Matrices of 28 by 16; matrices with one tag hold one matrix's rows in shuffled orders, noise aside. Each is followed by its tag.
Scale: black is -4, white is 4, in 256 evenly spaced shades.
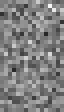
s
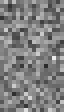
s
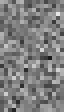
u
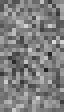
s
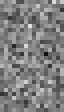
s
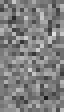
s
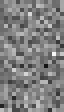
s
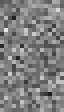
u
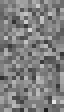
s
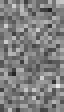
u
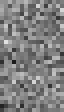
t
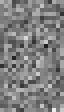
s
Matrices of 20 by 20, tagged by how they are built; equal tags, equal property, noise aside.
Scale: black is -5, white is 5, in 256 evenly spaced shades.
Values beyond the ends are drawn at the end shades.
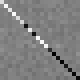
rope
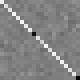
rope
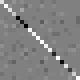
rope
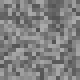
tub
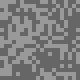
tub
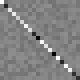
rope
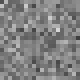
tub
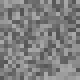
tub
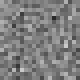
tub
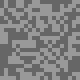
tub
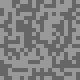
tub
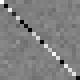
rope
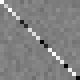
rope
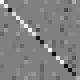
rope
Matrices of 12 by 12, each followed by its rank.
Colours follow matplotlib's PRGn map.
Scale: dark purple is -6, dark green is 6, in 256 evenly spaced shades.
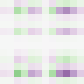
one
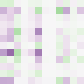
two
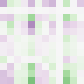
two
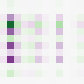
one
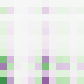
one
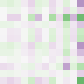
two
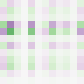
one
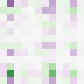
two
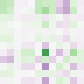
two
